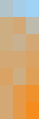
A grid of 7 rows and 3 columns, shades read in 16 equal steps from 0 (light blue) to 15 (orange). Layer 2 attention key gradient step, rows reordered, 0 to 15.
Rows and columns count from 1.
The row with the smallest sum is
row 1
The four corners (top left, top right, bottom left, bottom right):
3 0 9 15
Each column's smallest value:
3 1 0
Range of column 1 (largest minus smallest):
7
